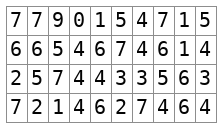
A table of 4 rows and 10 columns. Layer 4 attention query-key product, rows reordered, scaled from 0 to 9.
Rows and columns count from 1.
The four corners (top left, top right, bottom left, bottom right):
7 5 7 4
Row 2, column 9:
1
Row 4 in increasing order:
1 2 2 4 4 4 6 6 7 7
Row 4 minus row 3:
5 -3 -6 0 2 -1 4 -1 0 1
